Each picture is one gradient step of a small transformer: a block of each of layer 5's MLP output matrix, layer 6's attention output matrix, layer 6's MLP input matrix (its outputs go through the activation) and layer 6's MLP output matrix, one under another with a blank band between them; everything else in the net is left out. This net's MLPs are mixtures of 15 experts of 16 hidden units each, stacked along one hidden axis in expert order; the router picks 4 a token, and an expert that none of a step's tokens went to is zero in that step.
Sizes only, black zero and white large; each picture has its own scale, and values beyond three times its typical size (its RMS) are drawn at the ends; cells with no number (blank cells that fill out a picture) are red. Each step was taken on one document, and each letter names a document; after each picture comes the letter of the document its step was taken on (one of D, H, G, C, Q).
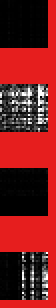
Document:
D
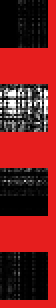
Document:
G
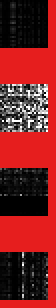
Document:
D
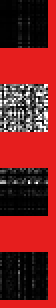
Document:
G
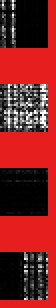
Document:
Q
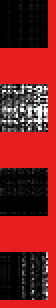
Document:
D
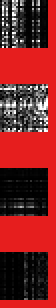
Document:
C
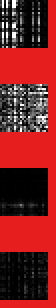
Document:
C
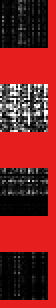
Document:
G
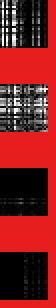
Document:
C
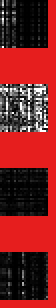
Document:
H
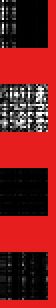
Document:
H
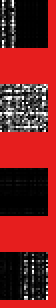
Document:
Q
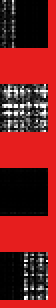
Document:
Q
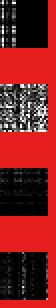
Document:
H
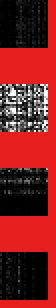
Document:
G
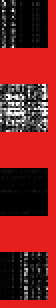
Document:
Q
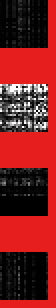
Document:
G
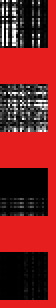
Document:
C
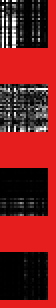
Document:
C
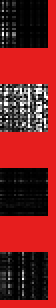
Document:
H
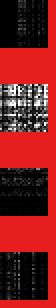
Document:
G
